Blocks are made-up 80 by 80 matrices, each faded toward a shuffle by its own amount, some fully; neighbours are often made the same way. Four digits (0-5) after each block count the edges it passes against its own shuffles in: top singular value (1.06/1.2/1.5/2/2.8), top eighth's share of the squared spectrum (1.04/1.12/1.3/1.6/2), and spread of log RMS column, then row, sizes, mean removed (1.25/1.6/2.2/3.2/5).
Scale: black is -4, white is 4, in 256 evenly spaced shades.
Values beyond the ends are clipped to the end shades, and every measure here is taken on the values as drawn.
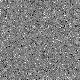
3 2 0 0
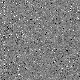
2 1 1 0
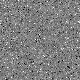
0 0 0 0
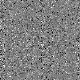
1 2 2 1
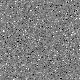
0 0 0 0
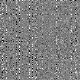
2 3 4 2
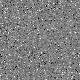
0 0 0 0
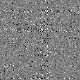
2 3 2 3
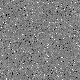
0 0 0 0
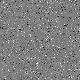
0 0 0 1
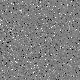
0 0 0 0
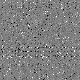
3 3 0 1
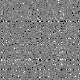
4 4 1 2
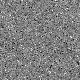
1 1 0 0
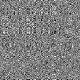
4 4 2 2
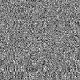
4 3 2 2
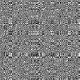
5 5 3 3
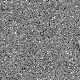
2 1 0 0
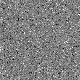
2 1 0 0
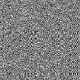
4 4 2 2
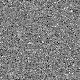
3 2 0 0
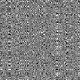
4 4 3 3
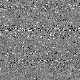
2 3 0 3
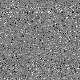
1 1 0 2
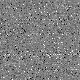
1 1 0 1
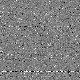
3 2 0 2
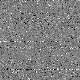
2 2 0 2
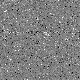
1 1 0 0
